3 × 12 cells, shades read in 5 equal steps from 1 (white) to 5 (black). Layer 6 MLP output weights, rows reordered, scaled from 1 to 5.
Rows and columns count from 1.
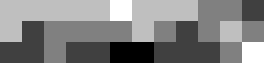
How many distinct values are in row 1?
4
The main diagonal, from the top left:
2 4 3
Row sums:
27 35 45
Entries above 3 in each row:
1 2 9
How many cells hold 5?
2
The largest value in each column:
4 4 3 4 4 5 5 4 4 4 3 4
